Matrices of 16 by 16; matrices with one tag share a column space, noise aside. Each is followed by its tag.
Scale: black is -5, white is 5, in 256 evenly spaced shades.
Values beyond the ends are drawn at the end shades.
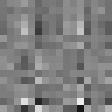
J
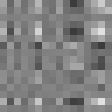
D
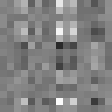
D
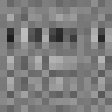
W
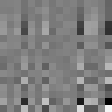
J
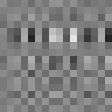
W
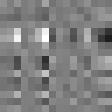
W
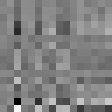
J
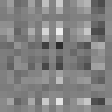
D
